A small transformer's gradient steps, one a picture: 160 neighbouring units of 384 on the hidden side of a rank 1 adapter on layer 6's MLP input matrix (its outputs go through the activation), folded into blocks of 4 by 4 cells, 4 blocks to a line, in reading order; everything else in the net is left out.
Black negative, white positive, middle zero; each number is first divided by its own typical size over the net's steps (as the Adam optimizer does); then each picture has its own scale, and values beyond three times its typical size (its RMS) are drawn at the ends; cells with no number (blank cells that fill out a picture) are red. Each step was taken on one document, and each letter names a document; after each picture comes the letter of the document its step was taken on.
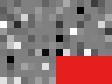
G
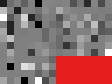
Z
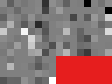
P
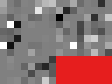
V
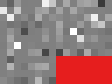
G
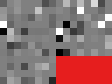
G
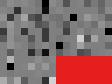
P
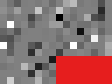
V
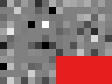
Z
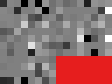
Z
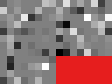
G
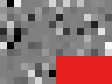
V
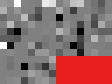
V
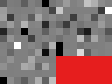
P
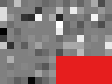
V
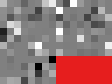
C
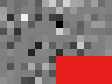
V
